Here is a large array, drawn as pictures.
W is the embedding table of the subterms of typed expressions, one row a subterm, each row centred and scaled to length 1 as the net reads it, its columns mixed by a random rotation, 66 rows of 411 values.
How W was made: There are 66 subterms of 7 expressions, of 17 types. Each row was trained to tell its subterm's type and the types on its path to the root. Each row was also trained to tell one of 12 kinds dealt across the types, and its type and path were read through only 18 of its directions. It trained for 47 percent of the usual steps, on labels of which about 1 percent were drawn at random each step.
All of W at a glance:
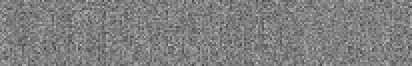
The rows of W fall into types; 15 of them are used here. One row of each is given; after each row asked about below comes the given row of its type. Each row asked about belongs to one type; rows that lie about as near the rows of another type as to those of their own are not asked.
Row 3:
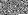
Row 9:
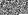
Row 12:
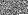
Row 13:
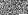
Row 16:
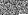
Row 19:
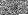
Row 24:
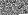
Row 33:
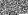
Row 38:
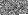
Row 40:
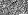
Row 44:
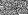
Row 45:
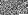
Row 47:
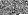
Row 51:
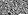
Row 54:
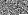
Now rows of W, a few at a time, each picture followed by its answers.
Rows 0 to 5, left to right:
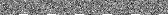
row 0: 16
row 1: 51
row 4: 13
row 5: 47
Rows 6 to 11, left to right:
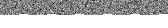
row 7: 38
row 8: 19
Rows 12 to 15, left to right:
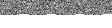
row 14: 38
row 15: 33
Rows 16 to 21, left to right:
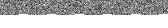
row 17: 47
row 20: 51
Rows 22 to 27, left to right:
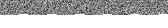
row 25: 54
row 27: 40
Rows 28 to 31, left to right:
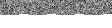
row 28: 54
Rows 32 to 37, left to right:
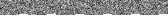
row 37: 45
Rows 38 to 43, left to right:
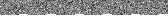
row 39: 40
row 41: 40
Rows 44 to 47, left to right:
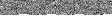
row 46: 47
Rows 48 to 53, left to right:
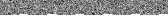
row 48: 19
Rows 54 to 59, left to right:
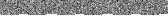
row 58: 54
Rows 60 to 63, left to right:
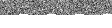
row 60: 19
